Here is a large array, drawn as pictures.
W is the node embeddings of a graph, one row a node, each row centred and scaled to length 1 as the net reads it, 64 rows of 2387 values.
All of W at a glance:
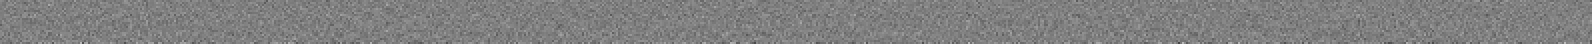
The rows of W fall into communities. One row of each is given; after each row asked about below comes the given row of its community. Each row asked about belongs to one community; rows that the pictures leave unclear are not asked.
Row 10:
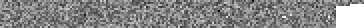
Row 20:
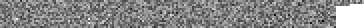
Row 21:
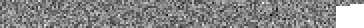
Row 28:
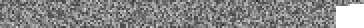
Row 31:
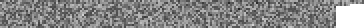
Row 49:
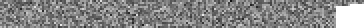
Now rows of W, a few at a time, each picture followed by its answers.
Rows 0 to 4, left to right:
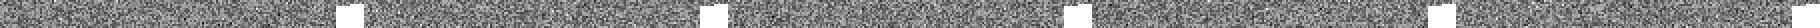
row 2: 49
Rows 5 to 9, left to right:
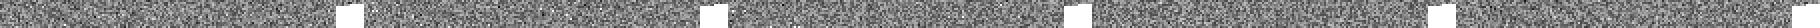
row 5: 28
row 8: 28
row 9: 28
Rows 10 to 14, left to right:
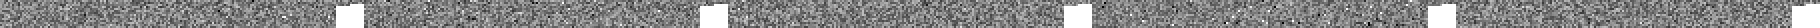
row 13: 20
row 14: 49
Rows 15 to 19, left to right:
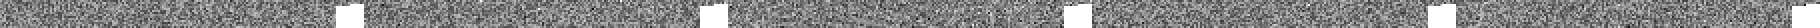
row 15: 49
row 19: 31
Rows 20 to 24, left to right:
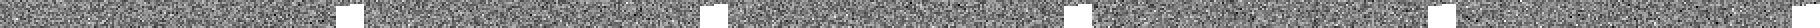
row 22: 21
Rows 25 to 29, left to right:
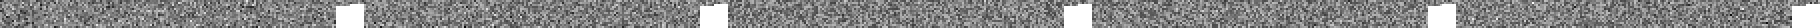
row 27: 28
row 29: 20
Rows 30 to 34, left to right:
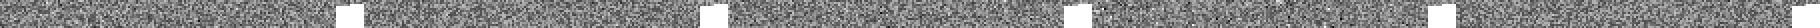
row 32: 49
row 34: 20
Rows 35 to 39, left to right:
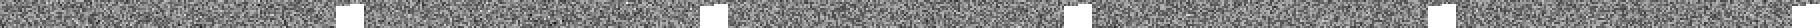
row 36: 21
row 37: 31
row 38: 20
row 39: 21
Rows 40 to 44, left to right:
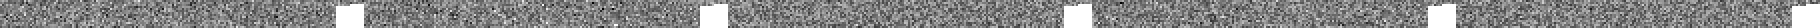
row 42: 28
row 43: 49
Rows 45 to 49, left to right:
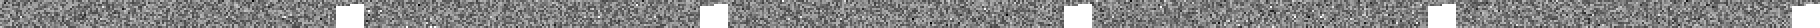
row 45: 10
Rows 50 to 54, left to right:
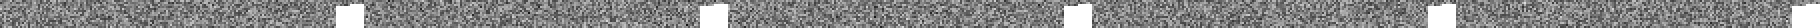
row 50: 49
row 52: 10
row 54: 28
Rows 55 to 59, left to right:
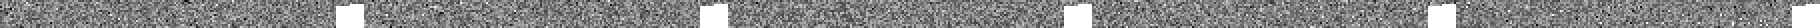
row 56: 49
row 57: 31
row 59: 20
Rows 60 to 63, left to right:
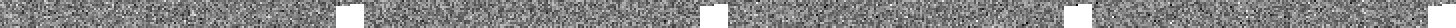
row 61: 21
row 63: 10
